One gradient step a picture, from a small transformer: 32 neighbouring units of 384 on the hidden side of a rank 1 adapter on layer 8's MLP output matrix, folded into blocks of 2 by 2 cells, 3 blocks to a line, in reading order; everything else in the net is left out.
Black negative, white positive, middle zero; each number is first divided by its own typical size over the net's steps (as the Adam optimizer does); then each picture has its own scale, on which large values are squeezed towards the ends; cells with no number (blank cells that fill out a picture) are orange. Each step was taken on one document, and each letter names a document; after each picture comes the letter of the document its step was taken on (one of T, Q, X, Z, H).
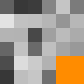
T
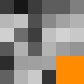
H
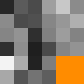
H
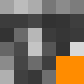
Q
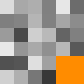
H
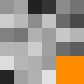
Q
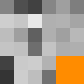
T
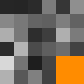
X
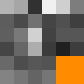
Q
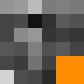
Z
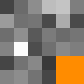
X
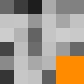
Z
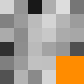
Z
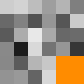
X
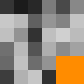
T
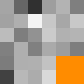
Z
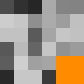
T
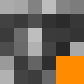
Q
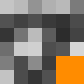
Q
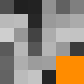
Z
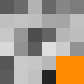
T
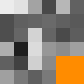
X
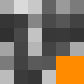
Z
